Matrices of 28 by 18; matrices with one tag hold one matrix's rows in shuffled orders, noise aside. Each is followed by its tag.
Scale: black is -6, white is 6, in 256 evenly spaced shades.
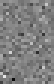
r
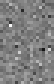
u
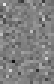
r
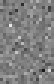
u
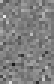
r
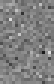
u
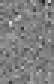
u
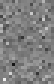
r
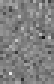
u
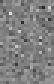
u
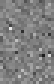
u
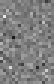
r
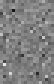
r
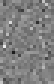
r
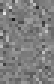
r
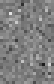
u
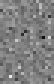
u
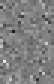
r
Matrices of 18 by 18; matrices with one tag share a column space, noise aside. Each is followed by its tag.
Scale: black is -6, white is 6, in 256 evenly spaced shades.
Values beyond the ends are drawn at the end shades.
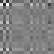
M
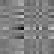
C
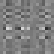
C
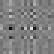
C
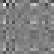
M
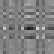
C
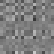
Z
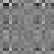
M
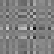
C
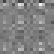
M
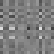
C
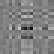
C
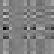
C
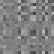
Z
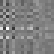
C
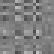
Z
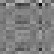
M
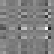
C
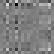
M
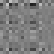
M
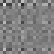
M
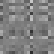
Z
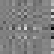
C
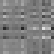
C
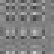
Z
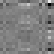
M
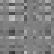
Z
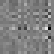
C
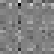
M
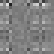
M
